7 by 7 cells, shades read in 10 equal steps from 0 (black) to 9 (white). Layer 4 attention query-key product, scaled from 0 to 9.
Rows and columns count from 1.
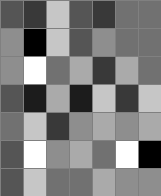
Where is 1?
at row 4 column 2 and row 4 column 4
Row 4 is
3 1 6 1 7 2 7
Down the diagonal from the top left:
3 0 4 1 6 9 5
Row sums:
25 28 36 27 35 36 34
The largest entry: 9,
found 3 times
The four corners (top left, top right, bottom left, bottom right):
3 4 3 5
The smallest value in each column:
3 0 2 1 2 2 0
